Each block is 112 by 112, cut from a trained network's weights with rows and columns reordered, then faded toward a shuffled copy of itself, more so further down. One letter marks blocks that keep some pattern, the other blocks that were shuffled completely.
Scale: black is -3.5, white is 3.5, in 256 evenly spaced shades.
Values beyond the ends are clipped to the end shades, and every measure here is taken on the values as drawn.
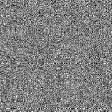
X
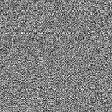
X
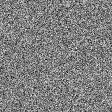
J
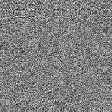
X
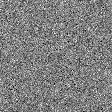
J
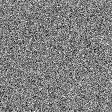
J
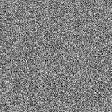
X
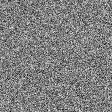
J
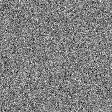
J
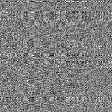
X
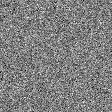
J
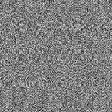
X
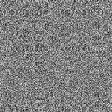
X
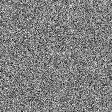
J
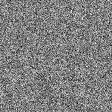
J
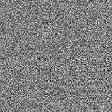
X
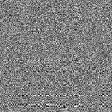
X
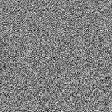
X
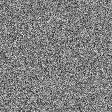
J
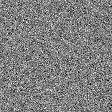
J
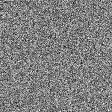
J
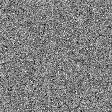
J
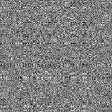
X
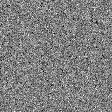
J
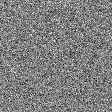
J
